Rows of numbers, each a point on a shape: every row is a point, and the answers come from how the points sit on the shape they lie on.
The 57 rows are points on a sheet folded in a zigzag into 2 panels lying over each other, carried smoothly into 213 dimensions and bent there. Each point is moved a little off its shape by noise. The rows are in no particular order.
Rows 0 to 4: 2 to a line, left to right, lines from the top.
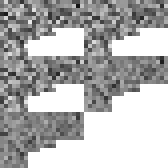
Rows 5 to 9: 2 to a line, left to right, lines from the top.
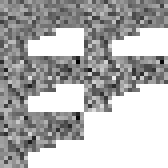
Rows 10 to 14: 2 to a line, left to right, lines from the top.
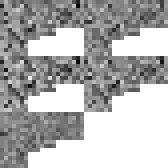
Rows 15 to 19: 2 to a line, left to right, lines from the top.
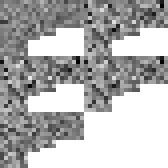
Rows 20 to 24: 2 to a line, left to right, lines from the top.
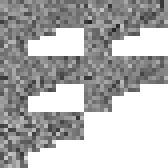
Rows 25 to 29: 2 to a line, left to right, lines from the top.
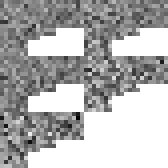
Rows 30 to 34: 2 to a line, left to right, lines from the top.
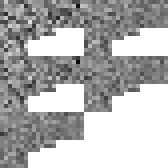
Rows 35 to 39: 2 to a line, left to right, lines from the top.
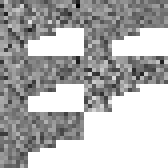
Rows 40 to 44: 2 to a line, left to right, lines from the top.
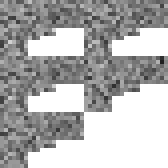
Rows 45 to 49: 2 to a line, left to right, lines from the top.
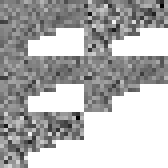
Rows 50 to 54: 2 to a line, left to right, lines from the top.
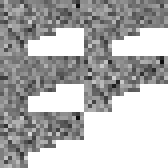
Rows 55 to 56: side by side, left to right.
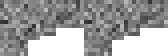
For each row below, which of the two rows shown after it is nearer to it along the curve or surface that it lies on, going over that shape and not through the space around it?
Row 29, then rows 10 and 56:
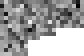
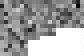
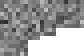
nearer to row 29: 10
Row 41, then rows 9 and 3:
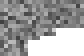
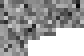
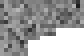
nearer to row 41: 3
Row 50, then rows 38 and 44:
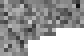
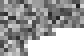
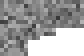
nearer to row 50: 38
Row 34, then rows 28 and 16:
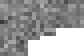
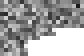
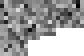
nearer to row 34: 28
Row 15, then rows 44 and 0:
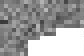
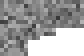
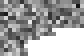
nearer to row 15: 44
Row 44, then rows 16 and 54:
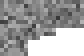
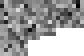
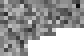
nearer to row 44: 16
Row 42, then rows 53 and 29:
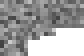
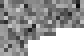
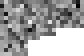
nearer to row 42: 53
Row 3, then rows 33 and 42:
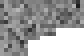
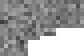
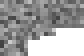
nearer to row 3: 33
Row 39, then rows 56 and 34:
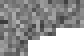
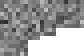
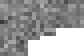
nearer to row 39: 34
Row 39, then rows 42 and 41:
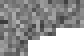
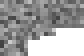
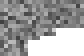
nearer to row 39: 41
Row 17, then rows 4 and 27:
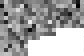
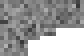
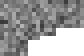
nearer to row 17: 4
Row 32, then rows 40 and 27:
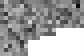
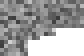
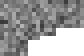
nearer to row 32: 27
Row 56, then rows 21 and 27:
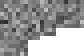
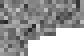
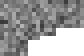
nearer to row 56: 21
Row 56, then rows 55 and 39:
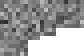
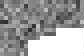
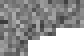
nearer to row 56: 55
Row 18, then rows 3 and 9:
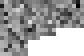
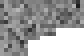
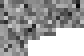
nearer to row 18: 3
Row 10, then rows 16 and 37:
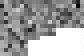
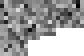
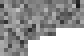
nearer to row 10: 37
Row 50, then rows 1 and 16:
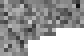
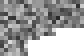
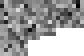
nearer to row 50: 16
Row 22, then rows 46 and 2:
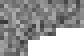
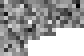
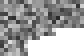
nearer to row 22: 46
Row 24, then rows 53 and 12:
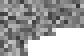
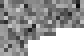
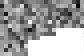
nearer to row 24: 12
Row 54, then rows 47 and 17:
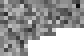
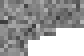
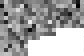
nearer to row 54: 17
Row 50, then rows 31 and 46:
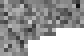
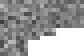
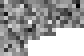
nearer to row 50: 46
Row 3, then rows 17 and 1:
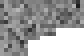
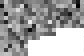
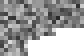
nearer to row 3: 17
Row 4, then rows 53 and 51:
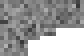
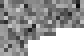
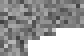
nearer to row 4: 51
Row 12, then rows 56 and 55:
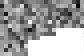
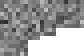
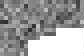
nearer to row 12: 55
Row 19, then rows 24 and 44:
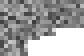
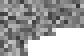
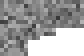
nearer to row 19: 24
